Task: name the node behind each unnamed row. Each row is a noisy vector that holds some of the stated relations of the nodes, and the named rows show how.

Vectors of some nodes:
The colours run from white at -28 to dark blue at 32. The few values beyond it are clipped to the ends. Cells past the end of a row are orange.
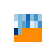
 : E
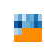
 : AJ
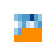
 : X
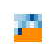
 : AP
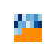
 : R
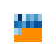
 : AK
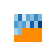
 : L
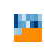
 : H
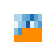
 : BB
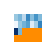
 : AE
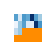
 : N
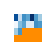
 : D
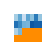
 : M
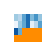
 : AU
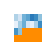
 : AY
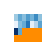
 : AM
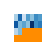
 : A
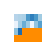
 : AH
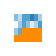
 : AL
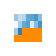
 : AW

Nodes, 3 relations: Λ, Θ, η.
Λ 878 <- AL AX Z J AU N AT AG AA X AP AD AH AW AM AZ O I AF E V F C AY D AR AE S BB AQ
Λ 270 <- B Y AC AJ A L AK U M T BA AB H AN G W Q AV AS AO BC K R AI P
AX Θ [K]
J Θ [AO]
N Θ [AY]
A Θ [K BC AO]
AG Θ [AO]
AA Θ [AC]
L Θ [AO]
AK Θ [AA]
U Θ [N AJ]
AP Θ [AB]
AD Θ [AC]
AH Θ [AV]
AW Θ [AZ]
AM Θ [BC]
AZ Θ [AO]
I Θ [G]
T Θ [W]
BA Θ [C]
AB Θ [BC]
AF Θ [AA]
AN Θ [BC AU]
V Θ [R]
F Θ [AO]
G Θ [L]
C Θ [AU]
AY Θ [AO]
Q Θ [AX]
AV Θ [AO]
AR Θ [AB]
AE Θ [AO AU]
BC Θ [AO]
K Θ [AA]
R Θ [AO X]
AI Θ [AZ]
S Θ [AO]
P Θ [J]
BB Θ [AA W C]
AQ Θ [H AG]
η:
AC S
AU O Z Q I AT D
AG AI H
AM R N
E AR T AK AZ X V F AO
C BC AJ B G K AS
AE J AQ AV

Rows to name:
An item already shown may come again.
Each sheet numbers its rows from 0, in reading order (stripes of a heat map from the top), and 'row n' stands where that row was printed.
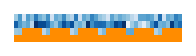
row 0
AI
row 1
B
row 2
A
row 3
W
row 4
AZ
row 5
A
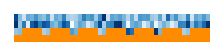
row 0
AO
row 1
B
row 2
Z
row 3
K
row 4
AR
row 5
AG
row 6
T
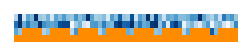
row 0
AC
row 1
BA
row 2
V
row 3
U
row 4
AC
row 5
AO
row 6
X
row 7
J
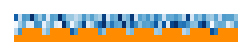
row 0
D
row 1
N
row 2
C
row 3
AC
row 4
G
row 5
AV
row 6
Q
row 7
AR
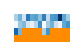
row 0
J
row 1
AT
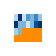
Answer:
R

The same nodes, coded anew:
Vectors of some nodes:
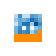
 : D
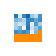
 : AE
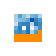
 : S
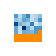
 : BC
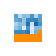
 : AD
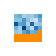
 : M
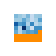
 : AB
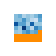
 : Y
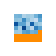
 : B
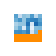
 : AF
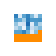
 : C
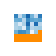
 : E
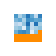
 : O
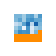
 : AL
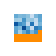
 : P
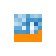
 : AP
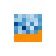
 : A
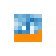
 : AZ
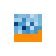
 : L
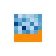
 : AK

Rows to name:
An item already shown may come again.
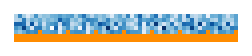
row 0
AV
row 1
AQ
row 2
J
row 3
K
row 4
AR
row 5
AC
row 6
AO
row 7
R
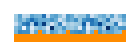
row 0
AT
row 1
AC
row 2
AA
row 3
AJ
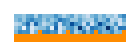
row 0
AL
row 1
AY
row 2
A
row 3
U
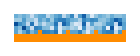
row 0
P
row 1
AX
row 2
AU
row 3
I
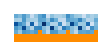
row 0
R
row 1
T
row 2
W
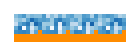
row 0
V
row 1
BB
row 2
Z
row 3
X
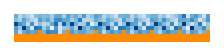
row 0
AN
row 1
AL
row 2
AJ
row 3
AN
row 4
AN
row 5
BA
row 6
AC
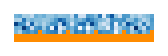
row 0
G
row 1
I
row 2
D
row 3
AM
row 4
Q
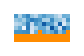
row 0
J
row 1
AI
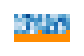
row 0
AG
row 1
N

